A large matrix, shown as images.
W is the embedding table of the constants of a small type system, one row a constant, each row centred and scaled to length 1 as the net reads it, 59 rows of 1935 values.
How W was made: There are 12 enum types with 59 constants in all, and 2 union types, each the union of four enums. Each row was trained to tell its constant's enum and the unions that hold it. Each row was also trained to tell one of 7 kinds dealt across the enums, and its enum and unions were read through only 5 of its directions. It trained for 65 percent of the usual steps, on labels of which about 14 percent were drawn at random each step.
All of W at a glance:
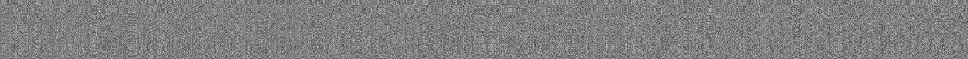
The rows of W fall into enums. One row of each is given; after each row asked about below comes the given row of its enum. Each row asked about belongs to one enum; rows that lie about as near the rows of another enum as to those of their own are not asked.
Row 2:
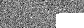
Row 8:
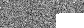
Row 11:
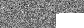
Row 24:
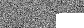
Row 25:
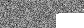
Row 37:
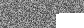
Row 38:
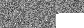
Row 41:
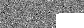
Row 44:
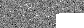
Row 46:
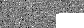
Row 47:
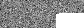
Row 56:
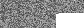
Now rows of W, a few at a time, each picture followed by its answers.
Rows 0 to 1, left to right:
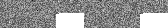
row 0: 47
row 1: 24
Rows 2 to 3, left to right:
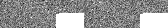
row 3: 47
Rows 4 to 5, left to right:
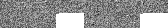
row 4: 47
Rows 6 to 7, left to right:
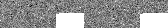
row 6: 11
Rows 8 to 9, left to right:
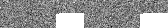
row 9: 11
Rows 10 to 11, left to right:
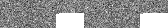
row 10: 8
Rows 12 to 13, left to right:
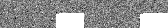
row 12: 47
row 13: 8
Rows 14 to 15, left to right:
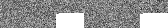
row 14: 56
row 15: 37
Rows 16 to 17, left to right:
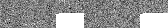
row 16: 41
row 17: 38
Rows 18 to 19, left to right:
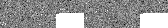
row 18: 47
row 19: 46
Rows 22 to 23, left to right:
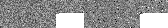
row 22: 8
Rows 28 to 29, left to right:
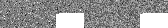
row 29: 41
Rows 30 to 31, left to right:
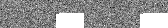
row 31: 8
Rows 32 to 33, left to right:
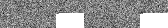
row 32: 56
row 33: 46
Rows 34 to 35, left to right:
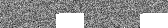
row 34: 37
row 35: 56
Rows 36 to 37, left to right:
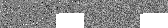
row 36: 37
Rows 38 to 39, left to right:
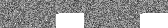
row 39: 41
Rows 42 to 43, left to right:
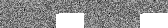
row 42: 37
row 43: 56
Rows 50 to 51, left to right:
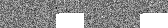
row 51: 56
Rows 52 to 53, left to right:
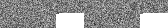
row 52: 24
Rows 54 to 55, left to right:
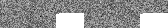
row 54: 46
